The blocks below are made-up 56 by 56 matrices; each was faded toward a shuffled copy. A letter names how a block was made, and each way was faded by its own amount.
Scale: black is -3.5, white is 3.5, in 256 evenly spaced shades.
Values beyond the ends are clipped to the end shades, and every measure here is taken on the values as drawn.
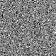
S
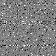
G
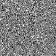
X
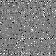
G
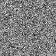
S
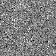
X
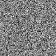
S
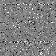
G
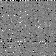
G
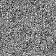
S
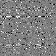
G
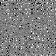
G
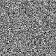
S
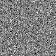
X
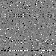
G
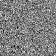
S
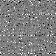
G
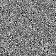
X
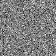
X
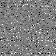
G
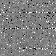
G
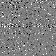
G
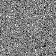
X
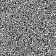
X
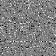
G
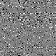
G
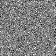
X
